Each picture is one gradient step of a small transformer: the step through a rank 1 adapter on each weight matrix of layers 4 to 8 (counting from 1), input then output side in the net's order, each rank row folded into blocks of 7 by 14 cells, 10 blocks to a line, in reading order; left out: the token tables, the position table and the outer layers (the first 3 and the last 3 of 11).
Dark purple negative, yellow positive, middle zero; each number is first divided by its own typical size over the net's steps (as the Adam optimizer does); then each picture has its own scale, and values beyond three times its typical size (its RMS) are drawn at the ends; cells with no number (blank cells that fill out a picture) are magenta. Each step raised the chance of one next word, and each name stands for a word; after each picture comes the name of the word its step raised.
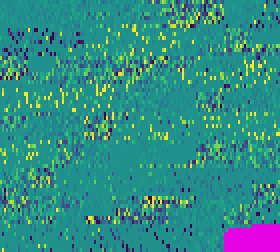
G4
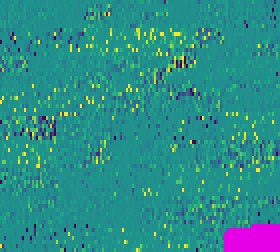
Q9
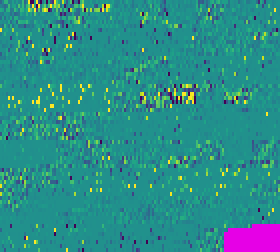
Q9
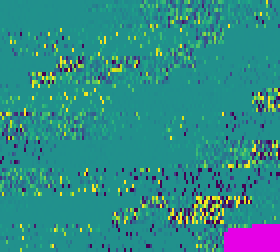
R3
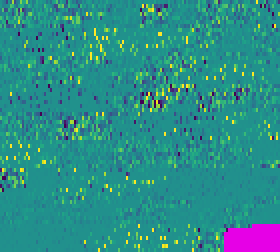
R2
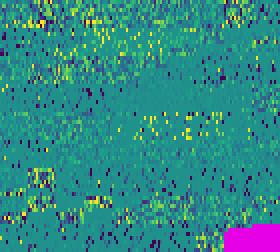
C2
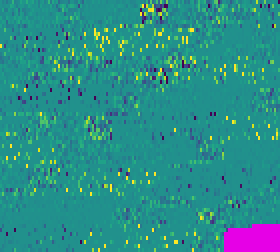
R2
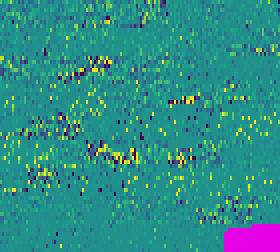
Q9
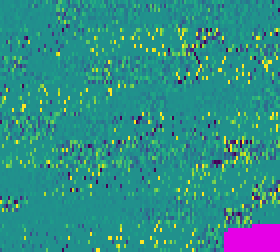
Q9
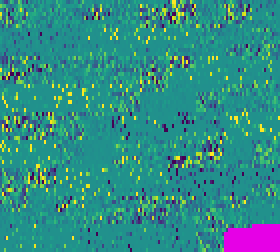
G4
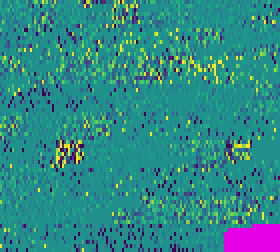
C2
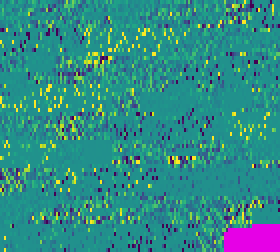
G4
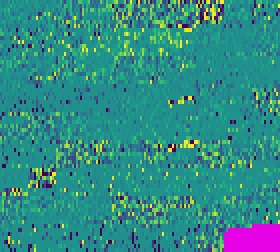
C2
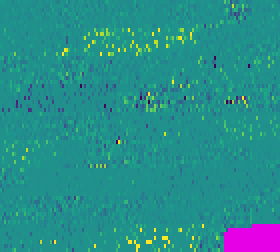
R2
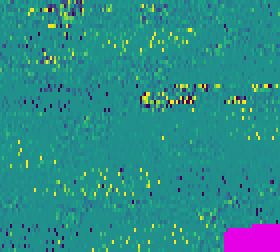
R2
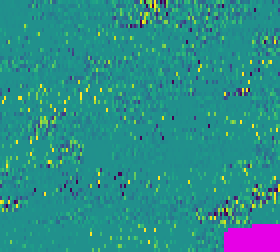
Q9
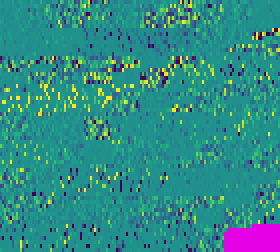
G4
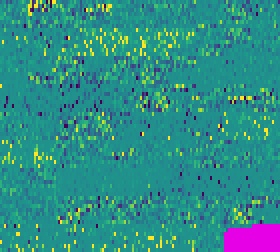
R2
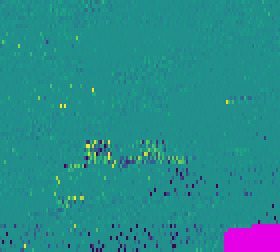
R3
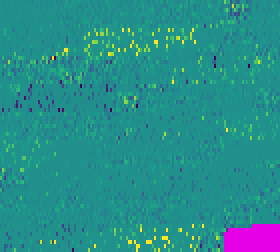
R2
